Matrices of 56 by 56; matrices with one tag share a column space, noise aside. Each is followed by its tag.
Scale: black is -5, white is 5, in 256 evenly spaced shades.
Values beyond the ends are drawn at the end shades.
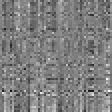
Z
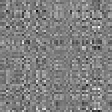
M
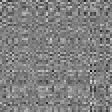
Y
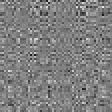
Y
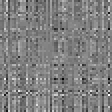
Z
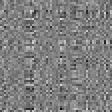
M
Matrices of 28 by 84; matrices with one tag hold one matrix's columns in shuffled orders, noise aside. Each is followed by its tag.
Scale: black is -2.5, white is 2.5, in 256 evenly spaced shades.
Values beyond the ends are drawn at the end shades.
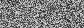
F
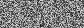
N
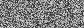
N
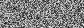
F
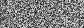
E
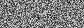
F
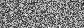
E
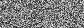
F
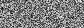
F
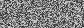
N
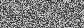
F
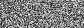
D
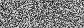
E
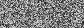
N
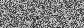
D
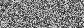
D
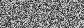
D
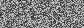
N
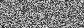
F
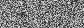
N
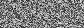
F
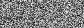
D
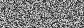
F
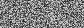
N
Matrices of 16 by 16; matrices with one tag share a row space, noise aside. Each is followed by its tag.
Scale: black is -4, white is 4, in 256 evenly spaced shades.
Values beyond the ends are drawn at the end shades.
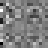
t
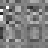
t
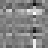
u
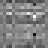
u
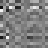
t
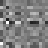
t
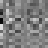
t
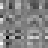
t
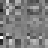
t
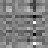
u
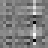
u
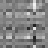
u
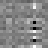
u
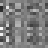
t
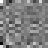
t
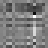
u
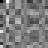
t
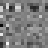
t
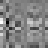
t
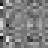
t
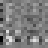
t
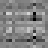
u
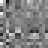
t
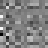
t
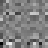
t
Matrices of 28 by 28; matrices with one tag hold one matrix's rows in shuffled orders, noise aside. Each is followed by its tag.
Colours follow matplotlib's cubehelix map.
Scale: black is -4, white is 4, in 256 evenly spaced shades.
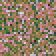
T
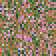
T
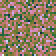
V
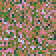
T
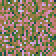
T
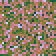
V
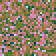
V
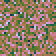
V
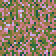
T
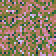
T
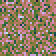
T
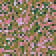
T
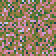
T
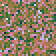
V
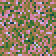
V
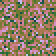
V
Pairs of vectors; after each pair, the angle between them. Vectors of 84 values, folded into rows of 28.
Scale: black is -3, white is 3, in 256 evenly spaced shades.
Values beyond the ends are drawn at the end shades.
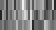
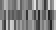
orthogonal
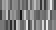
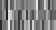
orthogonal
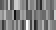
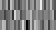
nearly opposite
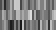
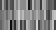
partly aligned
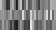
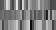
nearly opposite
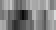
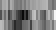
nearly parallel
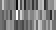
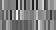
nearly parallel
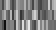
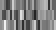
nearly opposite
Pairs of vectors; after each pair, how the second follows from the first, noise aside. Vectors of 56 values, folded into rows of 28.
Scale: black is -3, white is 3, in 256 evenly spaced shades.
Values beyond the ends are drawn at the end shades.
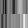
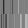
partly zeroed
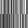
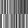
reversed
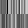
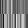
wrapped around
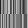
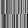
reversed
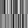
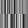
reversed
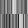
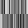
wrapped around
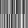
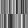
sign-scrambled
